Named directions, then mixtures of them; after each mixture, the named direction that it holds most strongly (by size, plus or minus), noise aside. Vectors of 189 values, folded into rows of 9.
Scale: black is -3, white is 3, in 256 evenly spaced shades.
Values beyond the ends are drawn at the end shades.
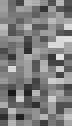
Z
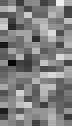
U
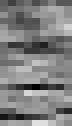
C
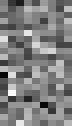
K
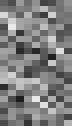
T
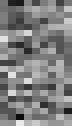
K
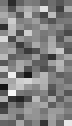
T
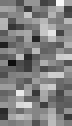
U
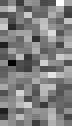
U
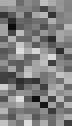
T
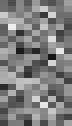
T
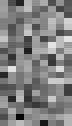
Z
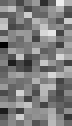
U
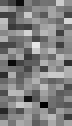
U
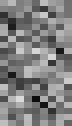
T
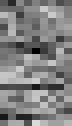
C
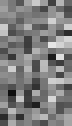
Z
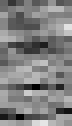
C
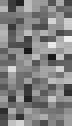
Z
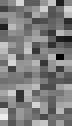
Z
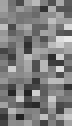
Z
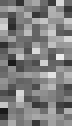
U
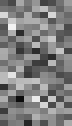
T
